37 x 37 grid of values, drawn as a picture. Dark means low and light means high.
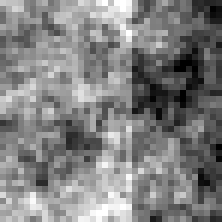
Seam: vertical, 60% of the way across, the left part higher. Average level on the scale: 50%. Stripes: none. Grain: blotchy.
